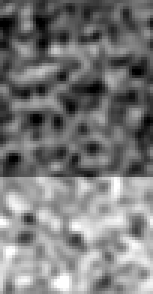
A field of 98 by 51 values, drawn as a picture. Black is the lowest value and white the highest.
Seam: horizontal, 60% of the way down, the bottom part higher. Grain: blotchy. Average level on the scale: 50%.
